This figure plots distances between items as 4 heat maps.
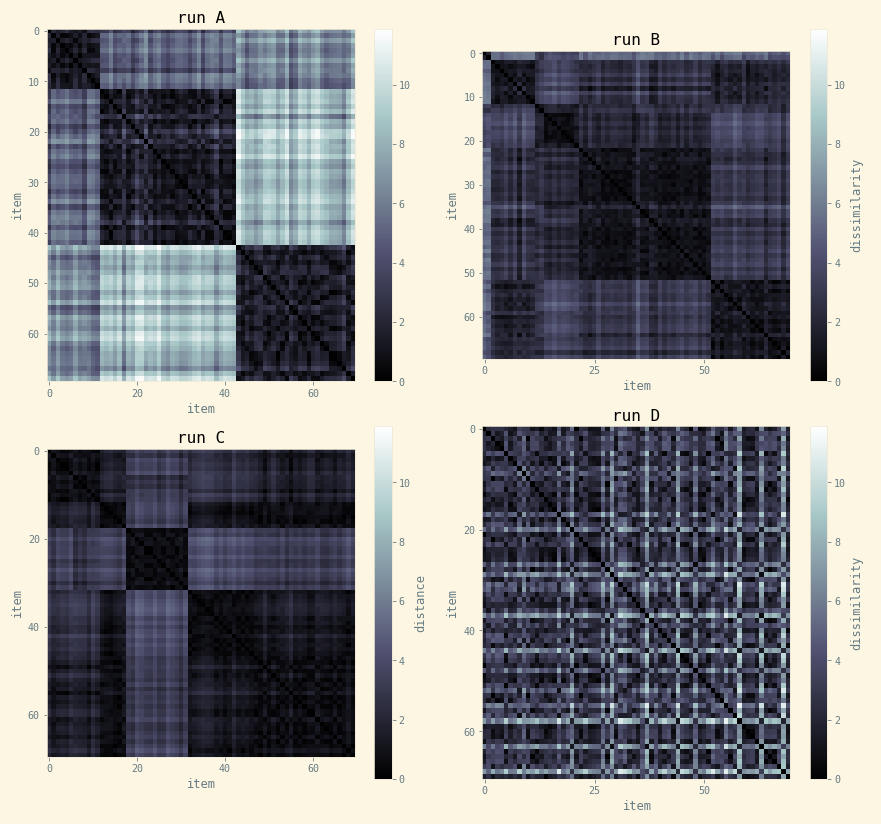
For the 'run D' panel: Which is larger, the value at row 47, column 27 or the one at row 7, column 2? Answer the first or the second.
the first
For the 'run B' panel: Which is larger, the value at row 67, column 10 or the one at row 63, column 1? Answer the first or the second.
the second
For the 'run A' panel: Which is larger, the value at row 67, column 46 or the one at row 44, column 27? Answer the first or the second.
the second
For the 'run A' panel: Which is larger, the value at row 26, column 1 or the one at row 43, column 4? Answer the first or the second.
the second
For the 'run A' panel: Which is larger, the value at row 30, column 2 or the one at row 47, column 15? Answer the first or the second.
the second
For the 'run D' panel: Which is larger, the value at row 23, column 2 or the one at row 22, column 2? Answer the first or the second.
the first
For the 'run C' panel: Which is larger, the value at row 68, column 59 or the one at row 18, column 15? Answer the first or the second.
the second
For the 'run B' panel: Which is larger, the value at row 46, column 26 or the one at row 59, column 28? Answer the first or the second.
the second
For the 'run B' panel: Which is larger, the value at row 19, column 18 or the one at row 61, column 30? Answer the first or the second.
the second
